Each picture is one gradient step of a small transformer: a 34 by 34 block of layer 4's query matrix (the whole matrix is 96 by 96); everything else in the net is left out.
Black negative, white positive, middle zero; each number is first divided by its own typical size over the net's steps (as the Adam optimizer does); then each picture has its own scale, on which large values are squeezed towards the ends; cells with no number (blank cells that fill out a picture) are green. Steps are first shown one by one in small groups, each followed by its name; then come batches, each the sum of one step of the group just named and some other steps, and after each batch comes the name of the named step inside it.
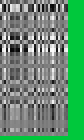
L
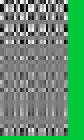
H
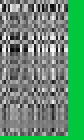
L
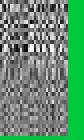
L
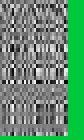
L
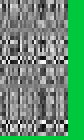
L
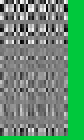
H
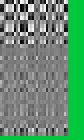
H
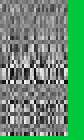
L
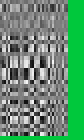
L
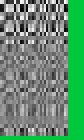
H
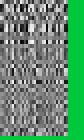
H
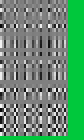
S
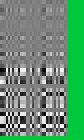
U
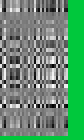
S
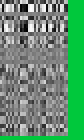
U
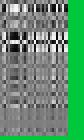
S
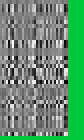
S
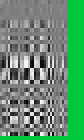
U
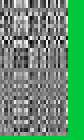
S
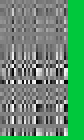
S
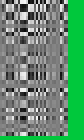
S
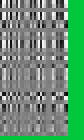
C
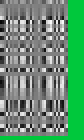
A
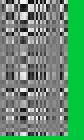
A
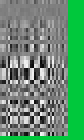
A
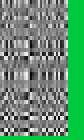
C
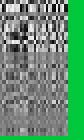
A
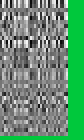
C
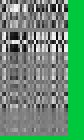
C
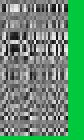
A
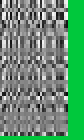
C
